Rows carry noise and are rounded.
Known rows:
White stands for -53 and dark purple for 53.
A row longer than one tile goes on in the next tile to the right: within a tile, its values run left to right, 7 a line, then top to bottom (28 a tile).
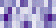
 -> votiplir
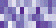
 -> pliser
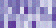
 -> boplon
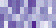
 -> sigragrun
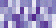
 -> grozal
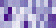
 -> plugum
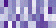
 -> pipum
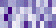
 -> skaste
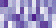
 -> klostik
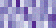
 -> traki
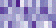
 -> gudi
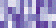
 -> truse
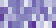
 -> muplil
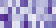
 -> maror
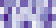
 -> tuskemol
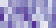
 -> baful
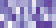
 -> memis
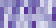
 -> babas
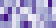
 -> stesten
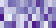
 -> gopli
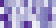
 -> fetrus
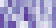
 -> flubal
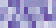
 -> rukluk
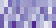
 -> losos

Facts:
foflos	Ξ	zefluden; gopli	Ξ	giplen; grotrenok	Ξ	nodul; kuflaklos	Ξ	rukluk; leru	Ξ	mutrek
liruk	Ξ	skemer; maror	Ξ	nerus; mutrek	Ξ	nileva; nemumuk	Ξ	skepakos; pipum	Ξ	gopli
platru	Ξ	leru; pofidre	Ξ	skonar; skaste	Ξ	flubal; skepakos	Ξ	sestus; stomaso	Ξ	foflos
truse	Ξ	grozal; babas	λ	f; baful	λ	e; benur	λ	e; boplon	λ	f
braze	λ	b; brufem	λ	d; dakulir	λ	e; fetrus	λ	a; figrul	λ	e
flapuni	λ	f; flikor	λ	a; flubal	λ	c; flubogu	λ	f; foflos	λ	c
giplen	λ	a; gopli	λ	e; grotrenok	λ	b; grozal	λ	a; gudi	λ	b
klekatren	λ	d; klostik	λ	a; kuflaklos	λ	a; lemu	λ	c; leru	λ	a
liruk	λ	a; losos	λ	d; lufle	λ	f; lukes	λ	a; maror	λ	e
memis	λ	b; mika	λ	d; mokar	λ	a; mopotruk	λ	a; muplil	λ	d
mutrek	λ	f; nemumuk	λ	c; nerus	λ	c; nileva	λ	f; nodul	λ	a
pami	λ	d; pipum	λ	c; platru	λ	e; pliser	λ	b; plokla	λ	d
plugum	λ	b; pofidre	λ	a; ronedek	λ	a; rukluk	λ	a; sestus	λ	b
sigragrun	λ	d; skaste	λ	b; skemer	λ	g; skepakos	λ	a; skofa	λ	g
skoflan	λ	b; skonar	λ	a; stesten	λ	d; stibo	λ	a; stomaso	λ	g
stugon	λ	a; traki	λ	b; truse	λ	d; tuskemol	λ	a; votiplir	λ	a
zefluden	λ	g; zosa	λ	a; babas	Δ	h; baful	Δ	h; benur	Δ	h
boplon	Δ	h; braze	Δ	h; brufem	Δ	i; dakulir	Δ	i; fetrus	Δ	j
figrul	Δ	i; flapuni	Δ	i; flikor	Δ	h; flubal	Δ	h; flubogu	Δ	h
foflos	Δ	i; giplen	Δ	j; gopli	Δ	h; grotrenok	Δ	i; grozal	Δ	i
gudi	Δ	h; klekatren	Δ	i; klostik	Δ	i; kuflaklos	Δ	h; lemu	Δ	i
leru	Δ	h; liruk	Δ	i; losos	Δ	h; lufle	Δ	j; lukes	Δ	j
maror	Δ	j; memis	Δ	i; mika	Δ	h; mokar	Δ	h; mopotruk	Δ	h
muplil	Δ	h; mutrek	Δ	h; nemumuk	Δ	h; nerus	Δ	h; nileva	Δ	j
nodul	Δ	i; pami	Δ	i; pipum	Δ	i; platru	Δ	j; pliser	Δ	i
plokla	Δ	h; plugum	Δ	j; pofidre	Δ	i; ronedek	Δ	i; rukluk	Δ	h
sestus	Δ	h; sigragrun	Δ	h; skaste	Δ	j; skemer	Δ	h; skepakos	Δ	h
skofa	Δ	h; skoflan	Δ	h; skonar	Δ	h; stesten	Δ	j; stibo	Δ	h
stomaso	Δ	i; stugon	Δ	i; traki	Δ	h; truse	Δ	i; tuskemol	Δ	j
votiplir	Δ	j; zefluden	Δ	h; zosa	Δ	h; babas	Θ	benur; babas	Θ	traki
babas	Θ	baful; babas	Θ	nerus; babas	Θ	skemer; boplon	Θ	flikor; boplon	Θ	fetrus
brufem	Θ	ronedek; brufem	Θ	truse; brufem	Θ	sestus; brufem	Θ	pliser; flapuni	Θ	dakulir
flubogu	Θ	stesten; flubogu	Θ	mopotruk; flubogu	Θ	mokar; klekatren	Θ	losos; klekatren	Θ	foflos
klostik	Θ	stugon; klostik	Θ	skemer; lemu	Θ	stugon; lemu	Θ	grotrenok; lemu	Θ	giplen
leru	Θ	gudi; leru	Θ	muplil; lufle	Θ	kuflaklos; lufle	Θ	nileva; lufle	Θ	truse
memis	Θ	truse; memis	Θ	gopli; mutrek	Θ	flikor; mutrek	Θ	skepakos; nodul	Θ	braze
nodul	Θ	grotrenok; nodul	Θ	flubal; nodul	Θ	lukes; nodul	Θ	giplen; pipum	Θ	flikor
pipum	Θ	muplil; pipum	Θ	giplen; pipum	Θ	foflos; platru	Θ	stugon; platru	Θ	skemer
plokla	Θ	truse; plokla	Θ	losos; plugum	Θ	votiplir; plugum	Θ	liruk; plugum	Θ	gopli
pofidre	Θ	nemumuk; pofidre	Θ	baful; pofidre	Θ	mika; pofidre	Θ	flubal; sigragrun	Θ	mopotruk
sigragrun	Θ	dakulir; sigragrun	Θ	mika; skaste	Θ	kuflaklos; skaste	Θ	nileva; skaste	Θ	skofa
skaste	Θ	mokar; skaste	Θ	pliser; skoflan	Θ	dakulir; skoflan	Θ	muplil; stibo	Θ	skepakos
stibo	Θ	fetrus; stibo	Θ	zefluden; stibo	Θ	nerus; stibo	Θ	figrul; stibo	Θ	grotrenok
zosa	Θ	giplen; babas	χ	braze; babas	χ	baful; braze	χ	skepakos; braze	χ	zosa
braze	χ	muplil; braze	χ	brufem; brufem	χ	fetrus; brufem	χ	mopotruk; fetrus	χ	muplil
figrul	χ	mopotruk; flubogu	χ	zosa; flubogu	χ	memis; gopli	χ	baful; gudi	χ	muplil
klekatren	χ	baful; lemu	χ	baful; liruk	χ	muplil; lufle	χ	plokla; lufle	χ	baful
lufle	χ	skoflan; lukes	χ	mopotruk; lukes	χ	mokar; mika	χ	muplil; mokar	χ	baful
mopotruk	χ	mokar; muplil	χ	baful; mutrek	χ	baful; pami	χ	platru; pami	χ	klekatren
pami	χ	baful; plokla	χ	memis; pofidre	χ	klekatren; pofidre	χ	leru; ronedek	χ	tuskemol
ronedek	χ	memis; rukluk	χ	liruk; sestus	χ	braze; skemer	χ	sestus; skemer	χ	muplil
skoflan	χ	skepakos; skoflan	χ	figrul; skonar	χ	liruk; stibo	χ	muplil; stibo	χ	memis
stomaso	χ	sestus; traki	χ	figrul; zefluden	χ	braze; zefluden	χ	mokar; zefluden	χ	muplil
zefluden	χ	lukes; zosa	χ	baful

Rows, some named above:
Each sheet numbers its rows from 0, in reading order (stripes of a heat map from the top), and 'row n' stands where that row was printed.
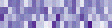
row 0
muplil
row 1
mika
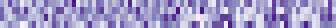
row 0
zefluden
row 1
gudi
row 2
traki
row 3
lufle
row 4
giplen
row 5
giplen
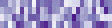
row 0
ronedek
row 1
figrul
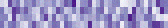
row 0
skofa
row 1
skoflan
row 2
figrul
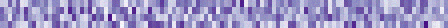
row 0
skemer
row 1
mutrek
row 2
pliser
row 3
plokla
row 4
braze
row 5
stibo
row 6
mokar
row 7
sigragrun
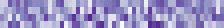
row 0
kuflaklos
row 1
stugon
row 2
memis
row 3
zosa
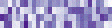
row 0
platru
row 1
skepakos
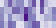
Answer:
nemumuk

